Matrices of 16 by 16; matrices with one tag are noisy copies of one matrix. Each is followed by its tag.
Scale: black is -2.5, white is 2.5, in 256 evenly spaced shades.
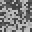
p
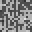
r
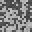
p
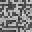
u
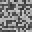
u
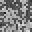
p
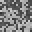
p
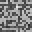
u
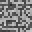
u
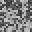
p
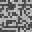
u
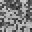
p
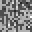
r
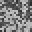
p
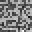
u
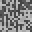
r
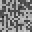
r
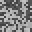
p
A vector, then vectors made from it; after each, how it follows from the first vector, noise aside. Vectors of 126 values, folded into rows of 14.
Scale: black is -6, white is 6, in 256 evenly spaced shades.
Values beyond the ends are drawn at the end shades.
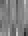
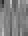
reversed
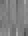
shrunk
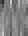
reversed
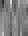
reversed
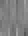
shrunk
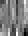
scaled up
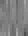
shrunk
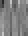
reversed
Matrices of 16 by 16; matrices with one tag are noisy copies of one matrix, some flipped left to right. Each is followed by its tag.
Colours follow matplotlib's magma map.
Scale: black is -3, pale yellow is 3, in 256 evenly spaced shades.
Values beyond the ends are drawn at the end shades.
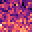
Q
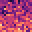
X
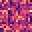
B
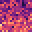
Q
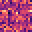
B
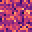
B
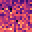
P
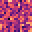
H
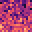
Q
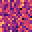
H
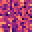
H
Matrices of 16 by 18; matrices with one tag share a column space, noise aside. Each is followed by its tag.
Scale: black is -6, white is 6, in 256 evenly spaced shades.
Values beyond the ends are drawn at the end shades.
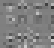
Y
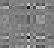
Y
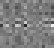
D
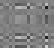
Y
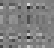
Y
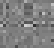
D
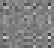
Y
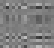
Y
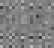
Y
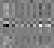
D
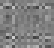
Y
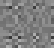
Y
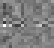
D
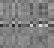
D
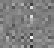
Y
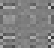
Y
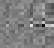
D
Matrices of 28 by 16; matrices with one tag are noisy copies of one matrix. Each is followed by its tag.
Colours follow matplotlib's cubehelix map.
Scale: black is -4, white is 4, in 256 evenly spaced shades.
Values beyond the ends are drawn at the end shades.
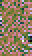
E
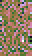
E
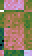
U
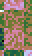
U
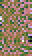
E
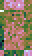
U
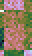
U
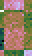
U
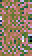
E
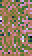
E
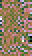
E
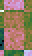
U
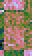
U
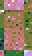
U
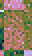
U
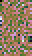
E
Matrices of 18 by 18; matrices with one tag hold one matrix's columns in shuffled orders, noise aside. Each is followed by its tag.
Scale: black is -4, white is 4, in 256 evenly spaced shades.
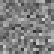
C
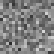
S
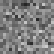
S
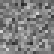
S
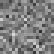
C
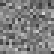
S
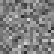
C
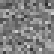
S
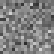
S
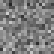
S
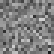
C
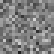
C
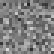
S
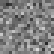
S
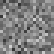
C
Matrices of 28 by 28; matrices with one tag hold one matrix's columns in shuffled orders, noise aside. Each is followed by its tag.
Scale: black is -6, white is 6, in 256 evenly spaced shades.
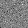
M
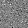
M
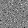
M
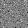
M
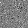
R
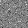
M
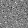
R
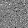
M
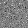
R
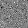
R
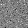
M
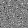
R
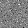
M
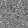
R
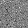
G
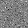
G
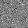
M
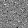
M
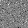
M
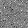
G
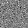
R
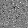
R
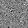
M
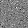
G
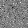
R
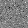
R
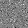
M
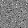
M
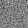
R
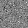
R
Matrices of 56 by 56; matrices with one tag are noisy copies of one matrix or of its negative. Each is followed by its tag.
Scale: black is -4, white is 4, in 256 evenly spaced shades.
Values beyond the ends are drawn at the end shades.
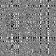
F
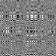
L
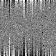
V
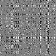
F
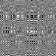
L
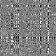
F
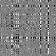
F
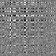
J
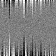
V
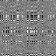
L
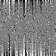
V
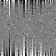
V
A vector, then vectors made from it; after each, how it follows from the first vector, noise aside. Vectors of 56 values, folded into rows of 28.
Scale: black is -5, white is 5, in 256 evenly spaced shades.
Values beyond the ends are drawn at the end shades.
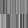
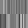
negated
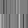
partly zeroed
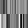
scaled up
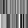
scaled up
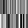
scaled up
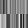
scaled up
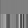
partly zeroed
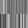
negated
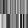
scaled up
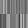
negated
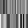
scaled up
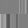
partly zeroed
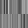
reversed
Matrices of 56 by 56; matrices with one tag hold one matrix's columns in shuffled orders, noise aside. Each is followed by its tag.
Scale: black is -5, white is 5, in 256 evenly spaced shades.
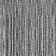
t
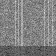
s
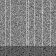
s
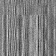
t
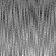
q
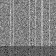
s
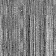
t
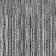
t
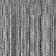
t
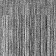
t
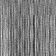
t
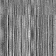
t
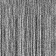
t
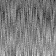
q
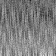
q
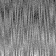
q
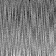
q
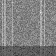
s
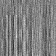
t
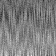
q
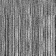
t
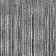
t
